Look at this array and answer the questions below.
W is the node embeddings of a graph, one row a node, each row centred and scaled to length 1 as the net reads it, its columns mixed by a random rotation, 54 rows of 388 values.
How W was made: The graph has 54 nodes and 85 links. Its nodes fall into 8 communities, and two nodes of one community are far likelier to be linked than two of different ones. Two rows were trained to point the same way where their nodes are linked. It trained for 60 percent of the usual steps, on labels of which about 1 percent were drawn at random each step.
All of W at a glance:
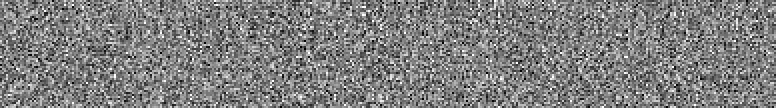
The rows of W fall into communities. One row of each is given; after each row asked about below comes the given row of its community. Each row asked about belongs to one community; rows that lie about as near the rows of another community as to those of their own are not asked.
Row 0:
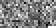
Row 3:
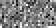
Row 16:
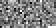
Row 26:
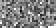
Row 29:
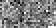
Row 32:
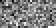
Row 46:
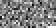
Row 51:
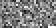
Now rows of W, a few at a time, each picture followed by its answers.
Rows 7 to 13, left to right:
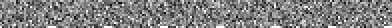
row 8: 32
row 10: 16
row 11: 46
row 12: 51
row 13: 46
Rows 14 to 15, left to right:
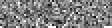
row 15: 0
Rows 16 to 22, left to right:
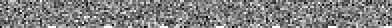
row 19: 0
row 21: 51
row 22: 3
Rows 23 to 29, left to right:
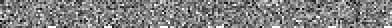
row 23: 32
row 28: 46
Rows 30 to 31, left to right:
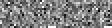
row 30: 26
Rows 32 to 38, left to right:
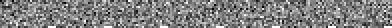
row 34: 51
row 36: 46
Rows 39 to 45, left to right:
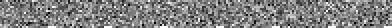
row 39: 29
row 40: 46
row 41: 3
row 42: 26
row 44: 16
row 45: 32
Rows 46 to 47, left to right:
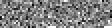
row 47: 16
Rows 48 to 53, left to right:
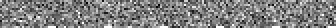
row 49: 16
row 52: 0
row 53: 32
